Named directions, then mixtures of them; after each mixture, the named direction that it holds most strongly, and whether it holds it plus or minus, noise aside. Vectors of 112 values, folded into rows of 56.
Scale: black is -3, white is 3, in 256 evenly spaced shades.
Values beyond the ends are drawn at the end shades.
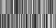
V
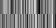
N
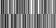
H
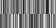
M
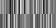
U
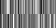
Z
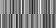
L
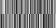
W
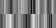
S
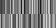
L, minus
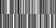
Z, plus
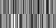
M, plus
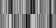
S, plus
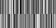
U, minus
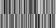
N, minus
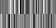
U, minus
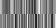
N, minus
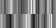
S, minus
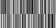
V, minus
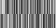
W, plus
